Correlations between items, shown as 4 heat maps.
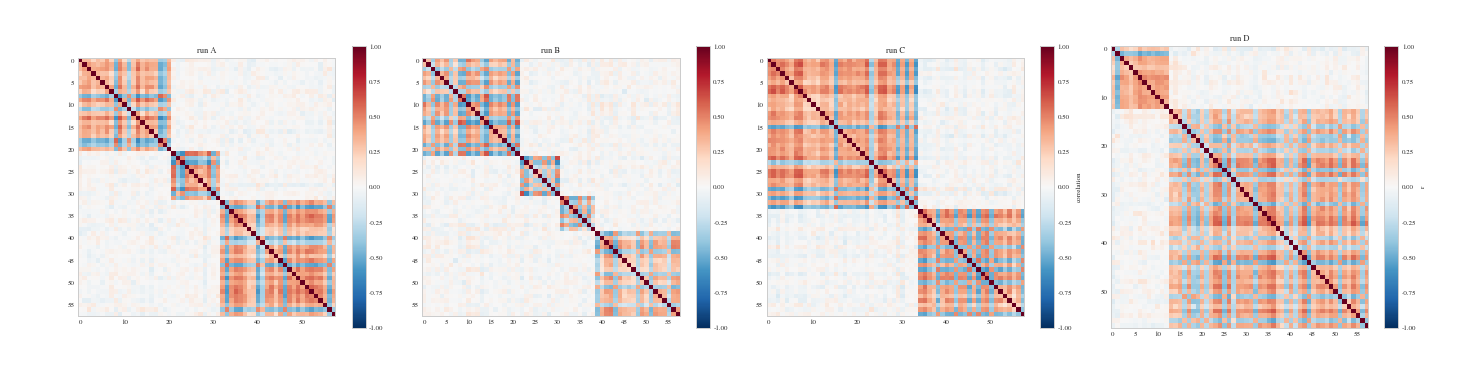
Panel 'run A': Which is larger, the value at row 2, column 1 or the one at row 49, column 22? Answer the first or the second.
the first
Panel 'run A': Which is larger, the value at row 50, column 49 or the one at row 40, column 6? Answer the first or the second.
the first
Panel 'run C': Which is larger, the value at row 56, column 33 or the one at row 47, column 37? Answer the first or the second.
the first
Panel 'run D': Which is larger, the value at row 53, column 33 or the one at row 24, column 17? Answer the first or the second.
the second
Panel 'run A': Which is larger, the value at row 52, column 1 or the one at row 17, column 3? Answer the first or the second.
the second
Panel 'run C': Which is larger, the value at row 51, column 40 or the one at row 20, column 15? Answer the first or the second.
the first
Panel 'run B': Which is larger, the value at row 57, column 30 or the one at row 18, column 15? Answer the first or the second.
the second
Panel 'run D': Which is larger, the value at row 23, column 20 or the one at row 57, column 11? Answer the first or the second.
the first
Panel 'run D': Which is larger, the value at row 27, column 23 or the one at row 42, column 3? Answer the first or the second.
the second
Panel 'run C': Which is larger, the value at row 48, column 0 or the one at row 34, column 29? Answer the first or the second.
the second
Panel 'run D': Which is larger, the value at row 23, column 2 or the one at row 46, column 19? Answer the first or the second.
the first
